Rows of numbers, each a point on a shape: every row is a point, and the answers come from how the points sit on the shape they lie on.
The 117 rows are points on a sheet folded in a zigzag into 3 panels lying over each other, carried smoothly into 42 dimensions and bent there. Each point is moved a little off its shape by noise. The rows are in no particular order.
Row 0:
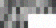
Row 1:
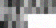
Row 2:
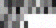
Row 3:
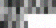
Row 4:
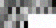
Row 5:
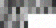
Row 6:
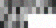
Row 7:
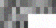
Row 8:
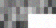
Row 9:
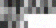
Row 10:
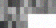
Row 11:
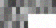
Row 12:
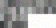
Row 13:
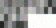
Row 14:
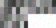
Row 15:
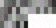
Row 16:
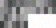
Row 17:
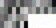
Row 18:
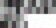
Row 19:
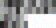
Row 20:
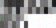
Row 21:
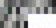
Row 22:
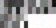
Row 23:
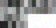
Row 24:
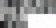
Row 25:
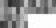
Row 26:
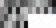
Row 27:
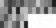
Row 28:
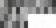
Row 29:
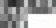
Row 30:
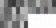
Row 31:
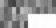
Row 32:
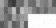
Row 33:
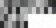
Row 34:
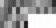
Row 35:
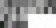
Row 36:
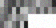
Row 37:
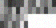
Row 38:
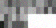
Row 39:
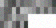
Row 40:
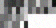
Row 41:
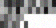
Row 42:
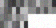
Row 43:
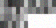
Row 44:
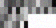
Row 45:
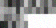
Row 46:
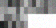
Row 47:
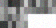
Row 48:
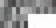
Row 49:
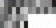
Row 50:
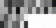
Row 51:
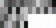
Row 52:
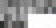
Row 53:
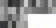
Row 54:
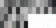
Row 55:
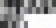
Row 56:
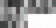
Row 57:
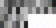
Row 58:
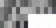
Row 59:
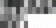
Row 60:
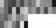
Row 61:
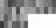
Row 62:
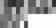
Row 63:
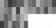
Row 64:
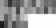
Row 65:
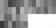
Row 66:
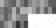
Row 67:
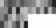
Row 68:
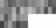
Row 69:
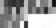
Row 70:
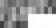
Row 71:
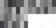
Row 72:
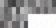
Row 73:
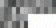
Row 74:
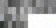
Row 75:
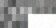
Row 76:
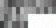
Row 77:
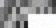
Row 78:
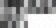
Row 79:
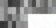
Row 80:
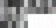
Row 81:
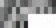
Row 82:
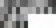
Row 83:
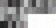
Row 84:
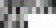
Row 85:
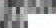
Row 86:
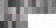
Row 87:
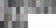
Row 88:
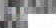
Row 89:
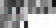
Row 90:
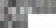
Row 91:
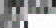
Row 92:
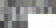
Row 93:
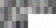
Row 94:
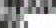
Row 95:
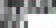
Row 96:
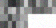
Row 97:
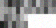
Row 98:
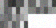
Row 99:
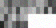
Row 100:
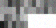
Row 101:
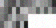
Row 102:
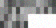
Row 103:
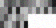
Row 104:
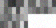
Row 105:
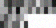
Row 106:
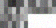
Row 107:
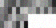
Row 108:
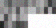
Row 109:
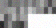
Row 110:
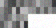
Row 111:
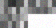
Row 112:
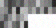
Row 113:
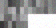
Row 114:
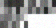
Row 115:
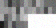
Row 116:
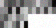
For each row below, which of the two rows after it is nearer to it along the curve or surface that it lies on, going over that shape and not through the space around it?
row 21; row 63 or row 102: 102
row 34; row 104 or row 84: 104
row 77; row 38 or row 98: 98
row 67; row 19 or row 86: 86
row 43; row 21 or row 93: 21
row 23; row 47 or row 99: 47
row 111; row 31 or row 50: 31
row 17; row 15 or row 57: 15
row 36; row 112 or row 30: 30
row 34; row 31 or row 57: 31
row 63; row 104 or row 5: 5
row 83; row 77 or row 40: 40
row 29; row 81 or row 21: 81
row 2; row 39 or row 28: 28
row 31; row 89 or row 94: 89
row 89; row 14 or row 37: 14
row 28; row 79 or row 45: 79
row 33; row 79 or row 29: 79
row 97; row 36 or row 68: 68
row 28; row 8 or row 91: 8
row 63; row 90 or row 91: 91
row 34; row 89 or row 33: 89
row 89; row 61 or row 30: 30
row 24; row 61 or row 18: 18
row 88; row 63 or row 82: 63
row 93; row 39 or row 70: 39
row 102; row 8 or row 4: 8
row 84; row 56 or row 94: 94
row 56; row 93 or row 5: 5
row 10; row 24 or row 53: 53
